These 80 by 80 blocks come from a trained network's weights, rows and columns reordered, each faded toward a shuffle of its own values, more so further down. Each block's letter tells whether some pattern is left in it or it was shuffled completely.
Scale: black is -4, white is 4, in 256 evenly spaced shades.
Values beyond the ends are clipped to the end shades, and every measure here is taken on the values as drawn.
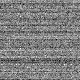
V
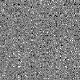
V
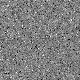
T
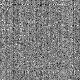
V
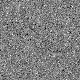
T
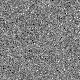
T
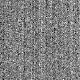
V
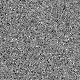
T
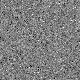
T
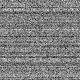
V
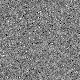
T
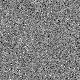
T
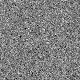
T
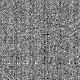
V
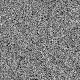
T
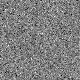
T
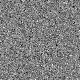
T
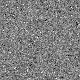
T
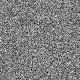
T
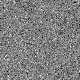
T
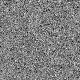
T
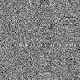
V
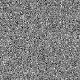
V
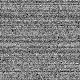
V
